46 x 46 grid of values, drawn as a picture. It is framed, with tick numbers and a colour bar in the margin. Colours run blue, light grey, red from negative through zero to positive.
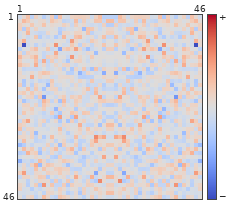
Grain: fine. Slope: none. Average level on the scale: 50%. Mirror symmetry: left to right. Seam: none.
